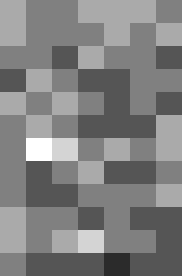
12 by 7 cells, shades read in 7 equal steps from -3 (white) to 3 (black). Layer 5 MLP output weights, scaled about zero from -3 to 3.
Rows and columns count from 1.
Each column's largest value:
1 1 1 1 2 1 1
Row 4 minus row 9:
1 -2 -1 1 1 0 1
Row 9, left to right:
0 1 1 0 0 0 -1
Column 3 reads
0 0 1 0 -1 0 -2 0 1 0 -1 1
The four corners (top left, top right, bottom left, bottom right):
-1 0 0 1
